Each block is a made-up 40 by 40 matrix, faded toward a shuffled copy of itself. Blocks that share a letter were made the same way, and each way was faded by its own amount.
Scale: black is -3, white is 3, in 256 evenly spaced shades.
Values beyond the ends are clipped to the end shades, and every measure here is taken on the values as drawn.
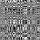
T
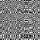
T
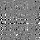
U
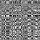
T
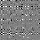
U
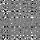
U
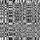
T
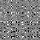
U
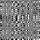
T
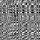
T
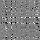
U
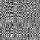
T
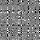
U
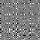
U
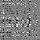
U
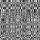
T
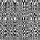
T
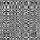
T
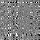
U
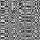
T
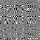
U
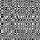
T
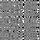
U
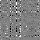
U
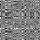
T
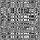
T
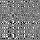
U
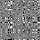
U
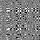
U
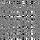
U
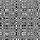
T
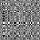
T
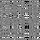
U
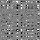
U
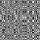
T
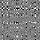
U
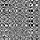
T
